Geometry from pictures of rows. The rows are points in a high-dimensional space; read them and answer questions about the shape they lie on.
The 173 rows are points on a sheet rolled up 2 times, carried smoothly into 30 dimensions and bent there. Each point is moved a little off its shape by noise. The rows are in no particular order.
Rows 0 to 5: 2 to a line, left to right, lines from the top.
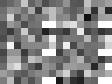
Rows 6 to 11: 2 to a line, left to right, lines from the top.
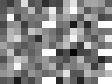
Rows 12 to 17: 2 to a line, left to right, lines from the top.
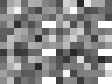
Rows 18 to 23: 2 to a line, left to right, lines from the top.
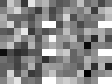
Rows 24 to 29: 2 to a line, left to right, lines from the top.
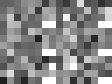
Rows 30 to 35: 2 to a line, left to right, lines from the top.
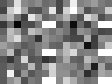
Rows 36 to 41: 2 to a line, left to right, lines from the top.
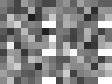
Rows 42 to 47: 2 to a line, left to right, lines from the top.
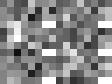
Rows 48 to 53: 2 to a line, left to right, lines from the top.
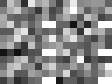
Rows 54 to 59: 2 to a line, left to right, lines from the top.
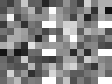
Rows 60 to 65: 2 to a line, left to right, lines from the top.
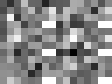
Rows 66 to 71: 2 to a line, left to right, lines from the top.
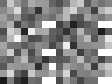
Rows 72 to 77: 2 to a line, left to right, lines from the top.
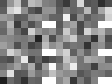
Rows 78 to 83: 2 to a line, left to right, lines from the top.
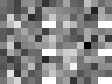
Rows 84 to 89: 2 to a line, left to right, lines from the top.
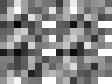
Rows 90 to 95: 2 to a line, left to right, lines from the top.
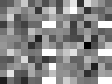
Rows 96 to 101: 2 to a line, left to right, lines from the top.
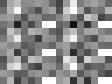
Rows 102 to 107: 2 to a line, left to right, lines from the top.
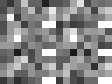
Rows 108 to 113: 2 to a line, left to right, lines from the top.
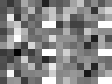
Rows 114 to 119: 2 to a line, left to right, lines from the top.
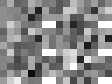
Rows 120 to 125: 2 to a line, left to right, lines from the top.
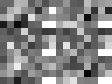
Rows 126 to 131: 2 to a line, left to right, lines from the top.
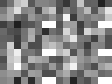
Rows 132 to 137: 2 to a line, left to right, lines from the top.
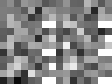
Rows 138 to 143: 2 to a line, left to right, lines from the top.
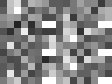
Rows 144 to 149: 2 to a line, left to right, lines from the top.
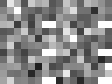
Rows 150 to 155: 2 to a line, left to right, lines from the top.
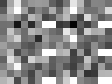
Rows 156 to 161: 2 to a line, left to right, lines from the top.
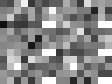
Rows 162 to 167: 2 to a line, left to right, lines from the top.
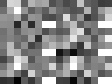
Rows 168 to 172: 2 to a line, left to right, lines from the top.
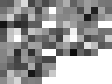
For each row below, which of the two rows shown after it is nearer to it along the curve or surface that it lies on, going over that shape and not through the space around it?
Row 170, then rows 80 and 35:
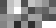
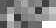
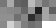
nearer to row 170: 35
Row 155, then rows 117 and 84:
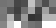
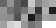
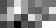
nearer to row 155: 117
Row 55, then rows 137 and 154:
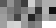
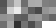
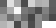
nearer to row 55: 154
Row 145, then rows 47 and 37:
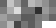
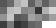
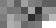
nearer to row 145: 47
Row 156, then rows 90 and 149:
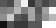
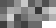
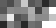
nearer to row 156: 149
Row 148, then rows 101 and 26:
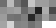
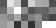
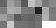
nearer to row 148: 101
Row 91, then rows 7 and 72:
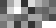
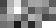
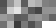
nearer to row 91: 7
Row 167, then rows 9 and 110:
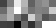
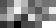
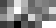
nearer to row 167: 110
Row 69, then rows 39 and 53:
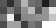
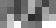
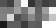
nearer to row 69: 53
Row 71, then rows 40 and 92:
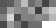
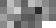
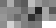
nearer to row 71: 92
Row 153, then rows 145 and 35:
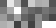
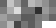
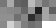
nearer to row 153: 35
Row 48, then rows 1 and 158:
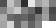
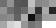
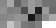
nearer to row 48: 158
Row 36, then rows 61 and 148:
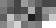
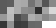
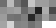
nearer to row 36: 148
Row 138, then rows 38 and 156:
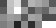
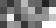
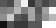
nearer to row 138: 156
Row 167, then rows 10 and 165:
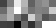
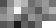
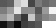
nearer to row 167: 165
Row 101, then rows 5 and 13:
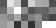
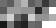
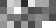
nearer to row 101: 13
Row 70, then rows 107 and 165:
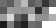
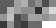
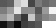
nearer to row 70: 165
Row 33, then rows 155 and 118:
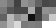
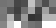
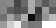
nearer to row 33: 118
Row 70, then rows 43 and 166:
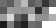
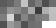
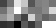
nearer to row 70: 166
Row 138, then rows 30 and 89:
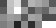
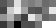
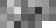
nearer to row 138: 30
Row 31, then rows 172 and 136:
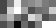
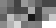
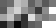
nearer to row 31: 136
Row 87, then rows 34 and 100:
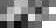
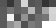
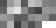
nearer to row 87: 34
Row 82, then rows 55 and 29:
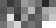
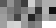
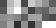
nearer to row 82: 55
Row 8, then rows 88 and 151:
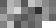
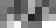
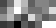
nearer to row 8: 151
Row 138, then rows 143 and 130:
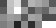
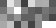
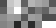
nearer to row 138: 130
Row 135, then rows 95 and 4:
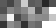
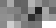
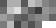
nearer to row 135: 95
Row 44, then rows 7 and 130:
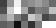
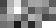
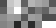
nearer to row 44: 7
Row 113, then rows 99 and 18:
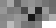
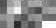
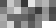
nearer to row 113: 18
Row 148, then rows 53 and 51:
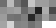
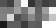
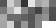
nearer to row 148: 51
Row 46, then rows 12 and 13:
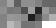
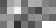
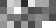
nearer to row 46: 13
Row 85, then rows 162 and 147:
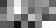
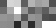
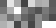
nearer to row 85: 162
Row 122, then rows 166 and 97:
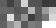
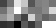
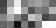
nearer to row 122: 166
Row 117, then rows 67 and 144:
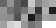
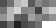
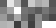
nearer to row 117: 144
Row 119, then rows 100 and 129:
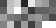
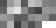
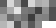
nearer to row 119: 129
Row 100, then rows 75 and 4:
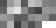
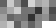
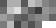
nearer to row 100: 4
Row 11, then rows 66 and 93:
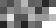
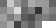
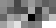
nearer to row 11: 93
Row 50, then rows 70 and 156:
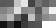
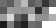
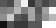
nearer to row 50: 156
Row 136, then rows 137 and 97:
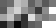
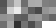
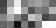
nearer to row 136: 97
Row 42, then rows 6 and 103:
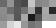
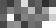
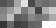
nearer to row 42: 6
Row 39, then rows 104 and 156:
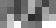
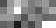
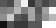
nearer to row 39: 156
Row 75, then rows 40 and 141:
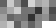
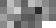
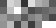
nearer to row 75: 141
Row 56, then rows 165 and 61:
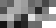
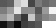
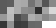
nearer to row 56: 165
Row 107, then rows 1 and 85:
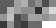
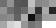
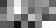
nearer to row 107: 85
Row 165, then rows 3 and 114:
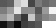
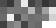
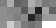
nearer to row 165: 3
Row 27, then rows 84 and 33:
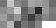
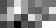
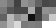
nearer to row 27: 84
